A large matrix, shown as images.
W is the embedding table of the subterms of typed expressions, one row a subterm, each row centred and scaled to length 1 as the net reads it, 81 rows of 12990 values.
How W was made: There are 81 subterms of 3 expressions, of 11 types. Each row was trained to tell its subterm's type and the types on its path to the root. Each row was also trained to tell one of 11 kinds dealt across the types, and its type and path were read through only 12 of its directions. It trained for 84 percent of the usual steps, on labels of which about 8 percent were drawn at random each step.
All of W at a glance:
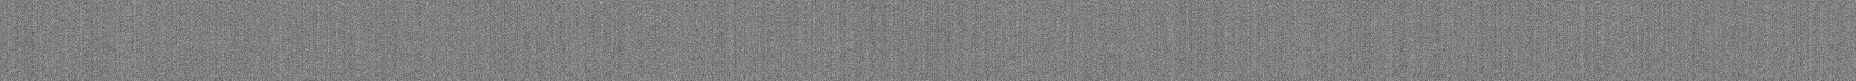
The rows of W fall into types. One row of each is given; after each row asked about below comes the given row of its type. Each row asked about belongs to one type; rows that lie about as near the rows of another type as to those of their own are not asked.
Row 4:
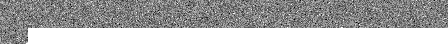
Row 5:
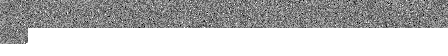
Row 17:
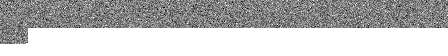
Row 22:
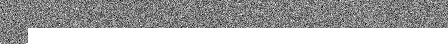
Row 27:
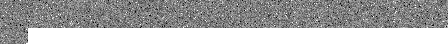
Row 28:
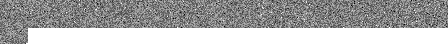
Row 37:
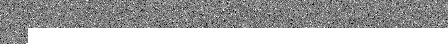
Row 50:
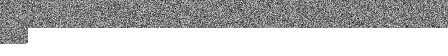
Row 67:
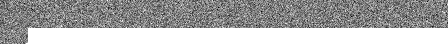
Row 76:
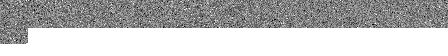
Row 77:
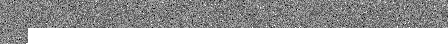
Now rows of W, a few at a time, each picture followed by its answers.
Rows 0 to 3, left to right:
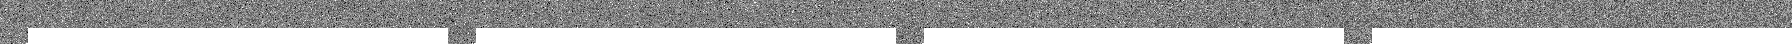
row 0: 4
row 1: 17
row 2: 17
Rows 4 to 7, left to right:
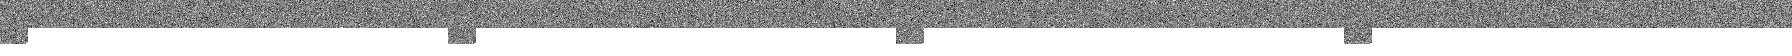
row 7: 76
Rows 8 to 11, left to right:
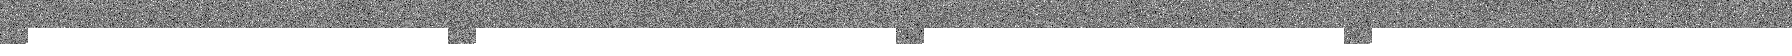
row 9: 76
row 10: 50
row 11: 27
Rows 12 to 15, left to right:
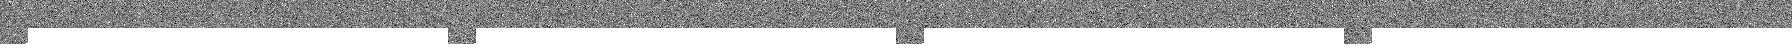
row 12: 28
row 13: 77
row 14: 77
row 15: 5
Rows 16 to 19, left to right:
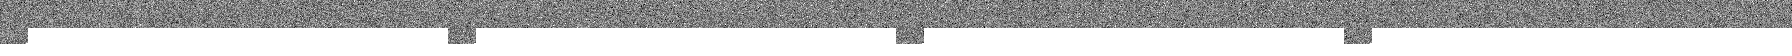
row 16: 28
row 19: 28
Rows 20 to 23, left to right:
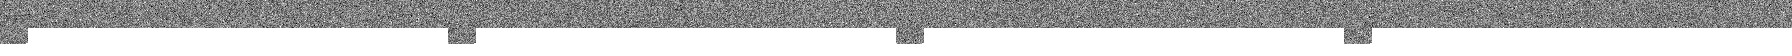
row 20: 28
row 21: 76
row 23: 50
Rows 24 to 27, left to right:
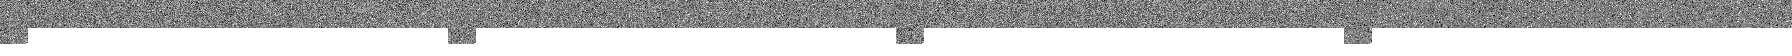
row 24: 76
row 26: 37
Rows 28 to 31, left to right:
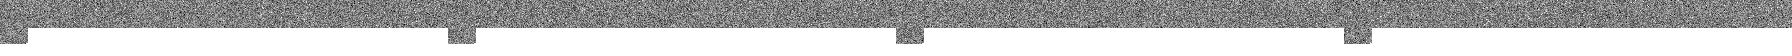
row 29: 77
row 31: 76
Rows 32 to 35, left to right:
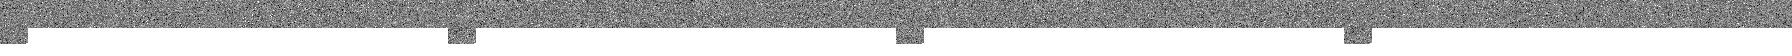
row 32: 17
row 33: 5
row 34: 4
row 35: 17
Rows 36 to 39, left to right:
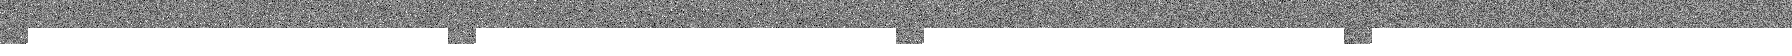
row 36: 27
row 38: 4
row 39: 76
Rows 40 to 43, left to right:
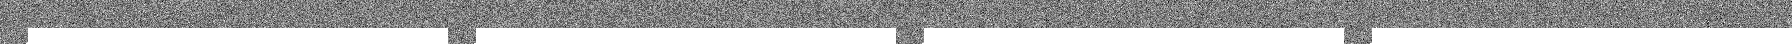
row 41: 37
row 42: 27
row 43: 37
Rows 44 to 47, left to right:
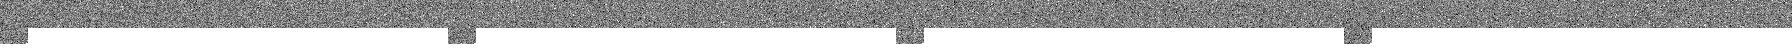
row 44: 67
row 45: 27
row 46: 4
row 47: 17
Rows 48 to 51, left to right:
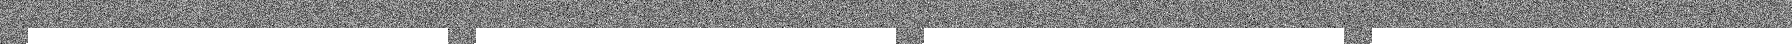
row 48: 4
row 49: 50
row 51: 4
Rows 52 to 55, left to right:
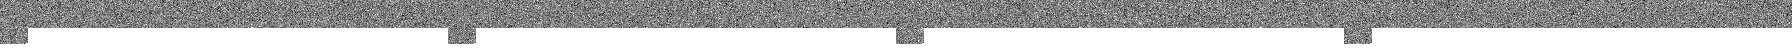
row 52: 4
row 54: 76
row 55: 77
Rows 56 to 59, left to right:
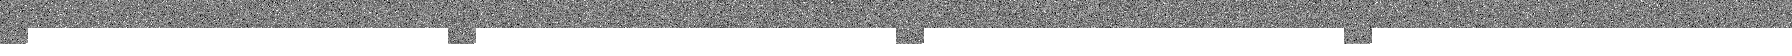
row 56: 17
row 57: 17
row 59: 77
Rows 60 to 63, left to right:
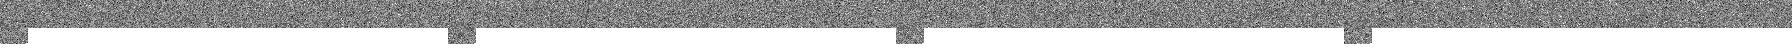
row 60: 67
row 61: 5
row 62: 37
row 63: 67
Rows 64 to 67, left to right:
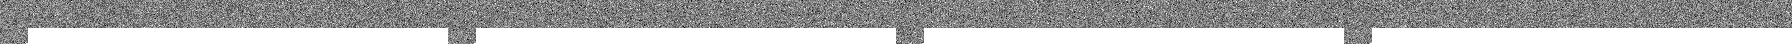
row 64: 77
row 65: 67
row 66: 27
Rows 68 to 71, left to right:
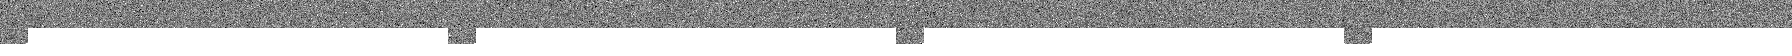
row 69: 77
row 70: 76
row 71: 67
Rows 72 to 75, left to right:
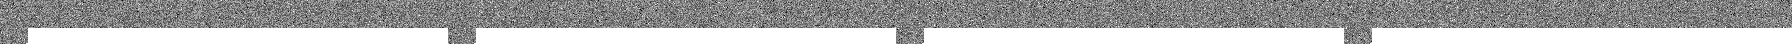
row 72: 4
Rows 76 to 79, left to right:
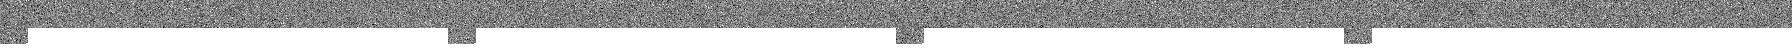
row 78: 17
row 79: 77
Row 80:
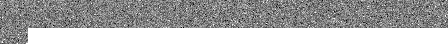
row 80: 28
